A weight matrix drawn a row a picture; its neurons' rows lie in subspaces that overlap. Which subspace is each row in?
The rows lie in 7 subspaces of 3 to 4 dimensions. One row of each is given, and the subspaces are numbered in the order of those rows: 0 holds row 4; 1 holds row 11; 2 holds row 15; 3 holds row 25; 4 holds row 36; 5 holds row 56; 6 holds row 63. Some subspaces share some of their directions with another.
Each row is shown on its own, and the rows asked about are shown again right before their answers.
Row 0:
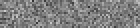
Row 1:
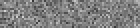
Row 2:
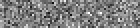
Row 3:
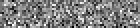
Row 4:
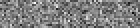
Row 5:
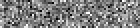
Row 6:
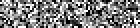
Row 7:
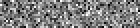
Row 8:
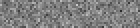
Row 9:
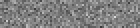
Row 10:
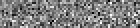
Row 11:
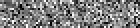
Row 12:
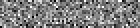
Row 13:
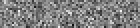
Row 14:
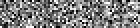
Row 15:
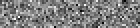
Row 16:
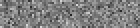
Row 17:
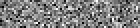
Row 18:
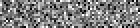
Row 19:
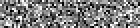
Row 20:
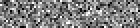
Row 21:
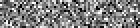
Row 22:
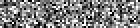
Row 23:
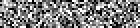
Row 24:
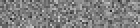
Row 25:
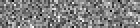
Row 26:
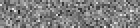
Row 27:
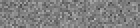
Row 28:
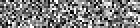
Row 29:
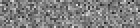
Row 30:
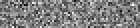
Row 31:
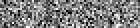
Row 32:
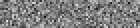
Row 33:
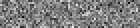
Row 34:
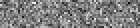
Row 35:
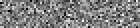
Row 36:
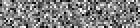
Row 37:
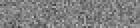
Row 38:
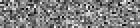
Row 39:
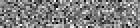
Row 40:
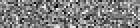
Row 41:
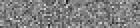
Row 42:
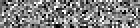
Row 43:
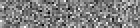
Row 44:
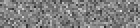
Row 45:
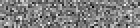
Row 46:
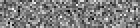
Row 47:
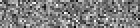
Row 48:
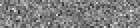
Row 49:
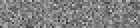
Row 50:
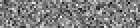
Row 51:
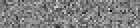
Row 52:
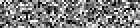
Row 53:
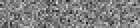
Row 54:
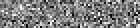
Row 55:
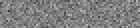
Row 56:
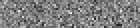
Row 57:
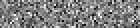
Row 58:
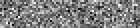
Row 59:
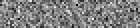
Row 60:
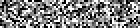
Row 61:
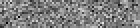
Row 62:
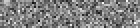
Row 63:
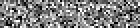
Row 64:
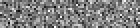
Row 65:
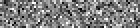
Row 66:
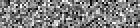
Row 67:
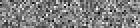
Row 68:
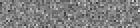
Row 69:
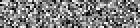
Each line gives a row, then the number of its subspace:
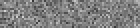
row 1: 1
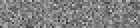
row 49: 3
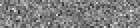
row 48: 6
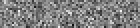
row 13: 5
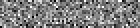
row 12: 0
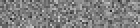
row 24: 3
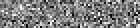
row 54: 1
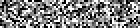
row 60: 5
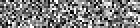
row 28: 3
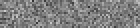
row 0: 1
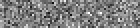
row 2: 5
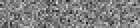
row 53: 5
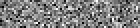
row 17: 5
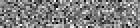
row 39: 0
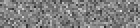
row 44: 1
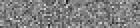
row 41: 5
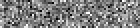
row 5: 5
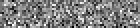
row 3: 3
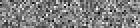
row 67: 0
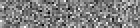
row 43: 5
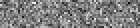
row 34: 0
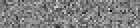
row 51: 0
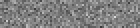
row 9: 1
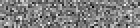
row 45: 6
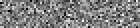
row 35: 4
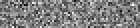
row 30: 6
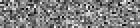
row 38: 4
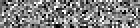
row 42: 0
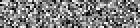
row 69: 4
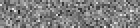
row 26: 6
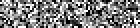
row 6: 2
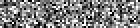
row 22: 3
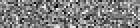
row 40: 0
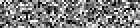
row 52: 2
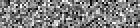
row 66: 6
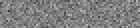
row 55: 4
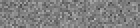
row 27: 6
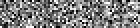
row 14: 3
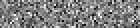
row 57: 0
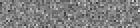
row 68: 4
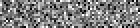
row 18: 4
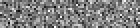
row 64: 2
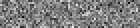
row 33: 2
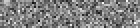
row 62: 6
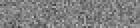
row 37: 3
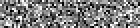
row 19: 6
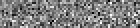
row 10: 1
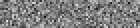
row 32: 1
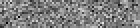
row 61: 2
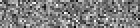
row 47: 0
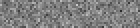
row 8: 4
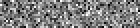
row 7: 4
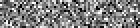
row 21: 0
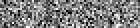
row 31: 5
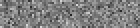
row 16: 5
